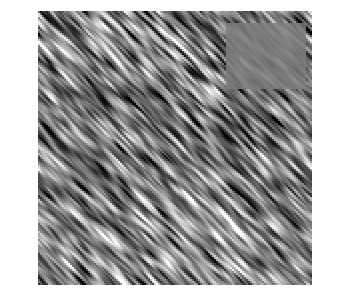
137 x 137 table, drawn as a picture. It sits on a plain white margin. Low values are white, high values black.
In the top right lies a patch that is calmer than the rest. The values follow a bell shape. The top right is the calmest part. There is no overall slope. Streaks slant down to the right.
